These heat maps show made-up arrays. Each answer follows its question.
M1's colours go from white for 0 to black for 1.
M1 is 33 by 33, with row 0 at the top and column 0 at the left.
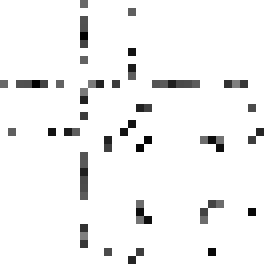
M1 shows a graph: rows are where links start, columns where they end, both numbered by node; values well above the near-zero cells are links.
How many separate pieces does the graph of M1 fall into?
3
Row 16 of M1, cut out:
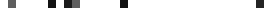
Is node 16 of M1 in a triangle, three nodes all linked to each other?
no
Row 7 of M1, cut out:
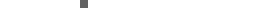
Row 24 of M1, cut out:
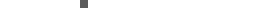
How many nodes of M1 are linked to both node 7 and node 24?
1
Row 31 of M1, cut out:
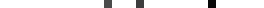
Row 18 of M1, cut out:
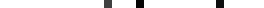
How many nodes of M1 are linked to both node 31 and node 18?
2
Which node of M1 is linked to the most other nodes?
node 10
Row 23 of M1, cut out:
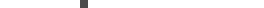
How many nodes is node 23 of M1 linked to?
1
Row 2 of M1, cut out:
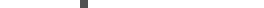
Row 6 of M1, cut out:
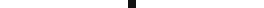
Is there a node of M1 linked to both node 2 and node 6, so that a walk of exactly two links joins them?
no
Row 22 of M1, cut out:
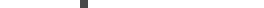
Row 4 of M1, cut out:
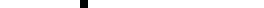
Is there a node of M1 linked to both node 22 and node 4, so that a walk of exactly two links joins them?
yes
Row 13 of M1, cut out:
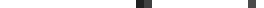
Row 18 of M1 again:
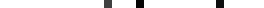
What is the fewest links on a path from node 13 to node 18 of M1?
1
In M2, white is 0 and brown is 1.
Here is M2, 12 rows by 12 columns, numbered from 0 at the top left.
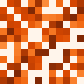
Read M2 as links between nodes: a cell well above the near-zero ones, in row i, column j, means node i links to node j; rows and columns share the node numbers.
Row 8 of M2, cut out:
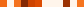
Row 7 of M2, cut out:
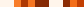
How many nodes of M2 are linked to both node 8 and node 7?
6
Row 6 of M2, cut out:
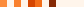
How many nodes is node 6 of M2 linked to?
5
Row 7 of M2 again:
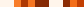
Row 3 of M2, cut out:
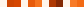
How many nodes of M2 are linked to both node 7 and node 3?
5
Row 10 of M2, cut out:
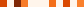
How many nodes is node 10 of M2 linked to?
6
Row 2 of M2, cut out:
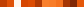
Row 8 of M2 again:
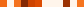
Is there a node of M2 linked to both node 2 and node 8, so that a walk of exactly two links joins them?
yes
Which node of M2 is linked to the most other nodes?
node 2
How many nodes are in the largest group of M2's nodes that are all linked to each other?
5
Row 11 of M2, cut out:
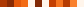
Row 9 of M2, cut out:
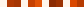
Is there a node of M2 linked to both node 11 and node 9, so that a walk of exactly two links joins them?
yes
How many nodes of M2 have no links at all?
0
